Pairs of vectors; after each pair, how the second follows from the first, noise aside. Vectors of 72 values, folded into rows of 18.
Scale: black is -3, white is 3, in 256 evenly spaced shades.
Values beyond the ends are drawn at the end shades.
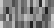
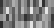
negated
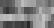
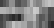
wrapped around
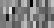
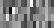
negated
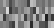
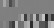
partly zeroed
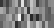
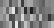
wrapped around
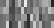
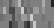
partly zeroed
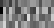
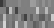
partly zeroed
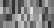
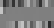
partly zeroed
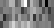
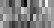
negated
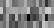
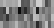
wrapped around
